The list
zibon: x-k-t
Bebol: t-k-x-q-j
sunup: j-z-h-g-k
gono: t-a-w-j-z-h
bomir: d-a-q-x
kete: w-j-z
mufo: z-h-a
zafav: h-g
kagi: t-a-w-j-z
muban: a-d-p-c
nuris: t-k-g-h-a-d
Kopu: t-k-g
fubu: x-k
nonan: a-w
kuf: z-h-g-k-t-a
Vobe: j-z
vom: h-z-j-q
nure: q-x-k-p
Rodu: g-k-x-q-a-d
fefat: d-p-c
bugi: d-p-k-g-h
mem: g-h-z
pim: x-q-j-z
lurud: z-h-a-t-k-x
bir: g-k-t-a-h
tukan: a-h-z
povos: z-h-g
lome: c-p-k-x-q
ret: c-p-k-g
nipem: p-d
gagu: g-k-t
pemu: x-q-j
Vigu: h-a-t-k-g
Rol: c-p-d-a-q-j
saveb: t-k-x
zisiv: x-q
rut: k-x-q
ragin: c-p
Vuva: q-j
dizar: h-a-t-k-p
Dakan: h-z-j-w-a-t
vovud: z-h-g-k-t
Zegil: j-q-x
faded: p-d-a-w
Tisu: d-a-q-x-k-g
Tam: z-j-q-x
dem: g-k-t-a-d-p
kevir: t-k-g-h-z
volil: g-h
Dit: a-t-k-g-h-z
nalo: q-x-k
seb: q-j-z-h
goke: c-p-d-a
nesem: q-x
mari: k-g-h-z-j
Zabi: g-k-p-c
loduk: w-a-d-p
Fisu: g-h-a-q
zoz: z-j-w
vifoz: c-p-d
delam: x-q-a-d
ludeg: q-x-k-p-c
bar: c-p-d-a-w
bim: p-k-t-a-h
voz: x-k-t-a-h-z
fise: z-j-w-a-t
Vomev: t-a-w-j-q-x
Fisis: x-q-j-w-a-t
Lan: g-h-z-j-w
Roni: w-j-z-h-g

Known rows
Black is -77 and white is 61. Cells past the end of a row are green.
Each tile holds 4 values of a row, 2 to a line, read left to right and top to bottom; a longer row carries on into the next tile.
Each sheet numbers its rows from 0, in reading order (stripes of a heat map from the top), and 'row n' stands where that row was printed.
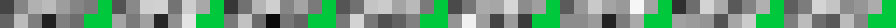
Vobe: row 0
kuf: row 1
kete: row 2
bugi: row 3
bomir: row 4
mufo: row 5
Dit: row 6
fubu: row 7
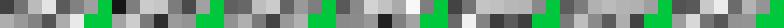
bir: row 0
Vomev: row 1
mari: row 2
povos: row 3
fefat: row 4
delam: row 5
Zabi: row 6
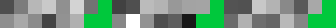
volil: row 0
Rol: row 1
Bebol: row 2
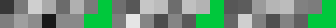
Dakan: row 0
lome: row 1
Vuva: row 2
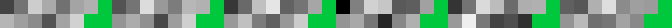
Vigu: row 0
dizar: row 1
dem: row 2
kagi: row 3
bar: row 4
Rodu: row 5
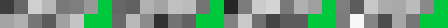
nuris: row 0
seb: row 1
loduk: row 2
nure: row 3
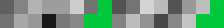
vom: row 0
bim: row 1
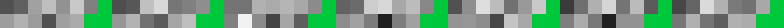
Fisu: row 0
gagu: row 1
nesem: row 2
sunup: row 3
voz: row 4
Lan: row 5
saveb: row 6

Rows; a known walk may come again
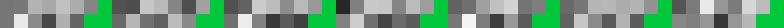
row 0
nesem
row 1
Bebol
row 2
vifoz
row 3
loduk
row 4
Zegil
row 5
zisiv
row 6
lurud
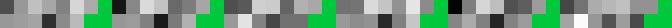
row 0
tukan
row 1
gono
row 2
ret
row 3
vovud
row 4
kagi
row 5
Tisu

